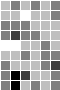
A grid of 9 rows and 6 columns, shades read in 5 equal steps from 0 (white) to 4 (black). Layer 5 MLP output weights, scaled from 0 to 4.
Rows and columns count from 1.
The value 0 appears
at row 2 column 3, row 5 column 1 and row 5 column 2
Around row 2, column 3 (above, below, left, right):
1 2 1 1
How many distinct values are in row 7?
3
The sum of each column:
13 18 13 12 12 16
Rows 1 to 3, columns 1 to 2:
1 2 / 1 1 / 2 2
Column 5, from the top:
1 1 1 1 2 2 2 1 1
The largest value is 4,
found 2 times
